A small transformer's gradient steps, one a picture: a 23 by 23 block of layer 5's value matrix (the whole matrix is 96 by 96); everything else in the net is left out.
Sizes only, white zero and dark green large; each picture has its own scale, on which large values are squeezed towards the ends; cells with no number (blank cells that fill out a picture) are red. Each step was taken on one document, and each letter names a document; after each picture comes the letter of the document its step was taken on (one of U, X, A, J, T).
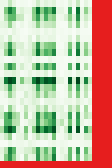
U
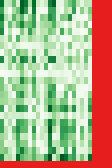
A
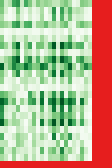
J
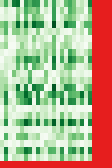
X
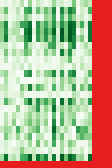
X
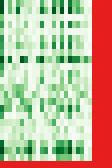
J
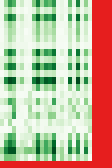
U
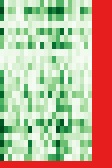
J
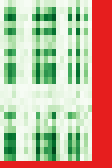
U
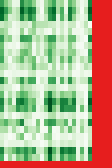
A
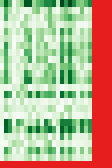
X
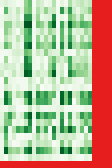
X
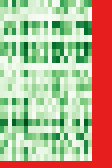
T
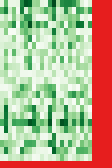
X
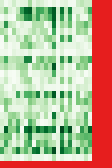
X
